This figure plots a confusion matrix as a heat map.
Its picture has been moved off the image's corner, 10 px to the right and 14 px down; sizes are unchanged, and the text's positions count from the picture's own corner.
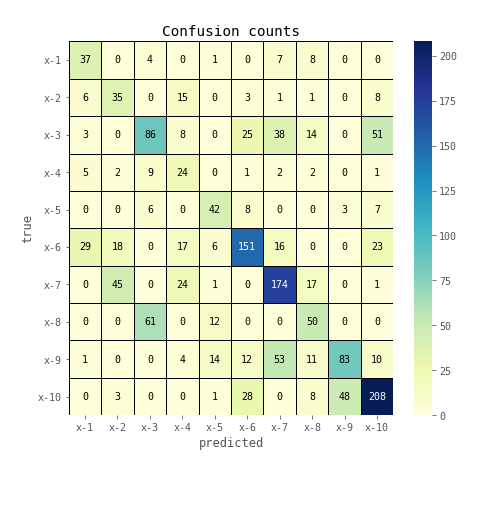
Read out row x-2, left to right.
6 35 0 15 0 3 1 1 0 8
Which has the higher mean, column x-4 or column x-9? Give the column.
x-9
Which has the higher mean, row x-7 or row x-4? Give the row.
x-7
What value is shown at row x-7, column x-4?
24
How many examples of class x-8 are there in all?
123
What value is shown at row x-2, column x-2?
35
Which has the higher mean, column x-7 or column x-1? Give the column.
x-7
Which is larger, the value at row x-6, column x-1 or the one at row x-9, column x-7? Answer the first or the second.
the second
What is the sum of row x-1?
57
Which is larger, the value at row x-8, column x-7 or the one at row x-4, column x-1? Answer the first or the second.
the second
